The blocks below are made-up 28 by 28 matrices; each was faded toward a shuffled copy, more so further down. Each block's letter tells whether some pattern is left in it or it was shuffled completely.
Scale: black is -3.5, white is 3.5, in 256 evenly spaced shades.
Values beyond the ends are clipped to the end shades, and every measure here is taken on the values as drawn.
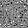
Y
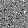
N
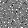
N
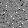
N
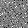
N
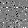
Y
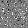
Y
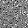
Y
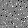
N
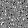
N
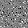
Y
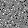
N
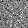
N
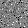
N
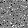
N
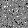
N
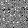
Y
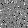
N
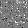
Y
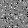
Y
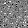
N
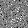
N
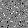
Y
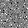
Y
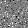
N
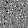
N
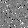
N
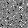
Y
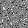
N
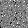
N
